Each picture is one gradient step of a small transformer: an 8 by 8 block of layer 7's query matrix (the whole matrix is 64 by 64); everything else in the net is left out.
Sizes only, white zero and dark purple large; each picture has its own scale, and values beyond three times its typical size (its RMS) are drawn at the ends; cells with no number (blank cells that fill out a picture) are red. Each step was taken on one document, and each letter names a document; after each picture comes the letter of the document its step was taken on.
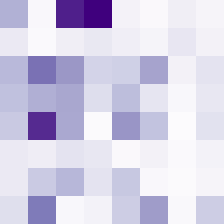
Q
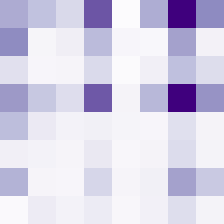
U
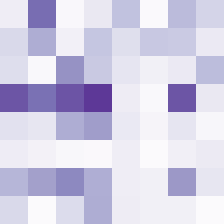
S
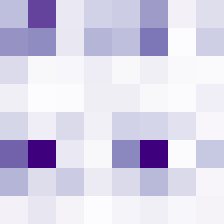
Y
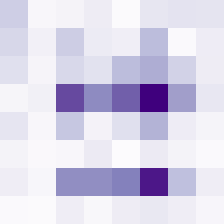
S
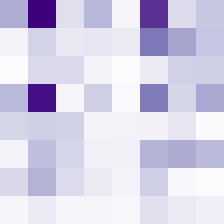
Y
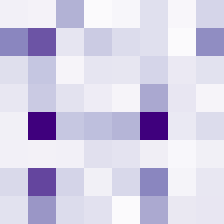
Q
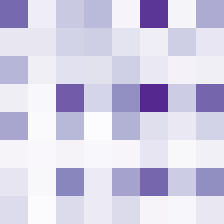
S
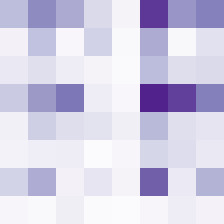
U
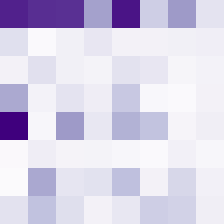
Q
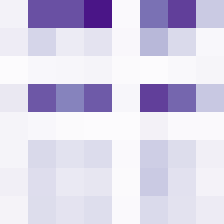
U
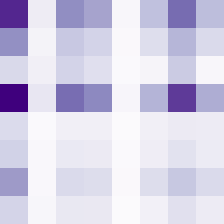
U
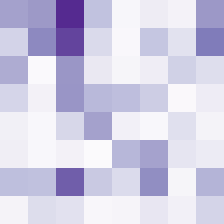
Y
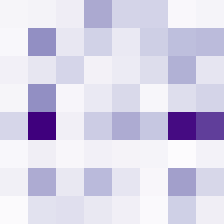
Q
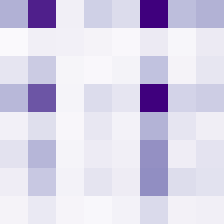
Y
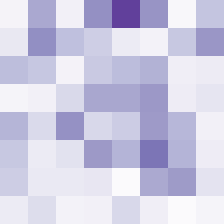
Y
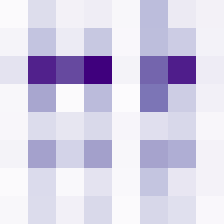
U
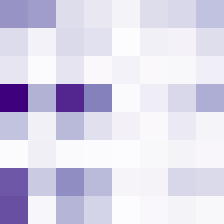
S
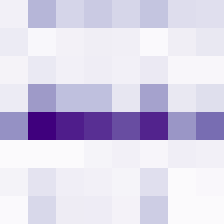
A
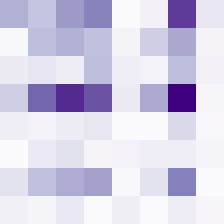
U
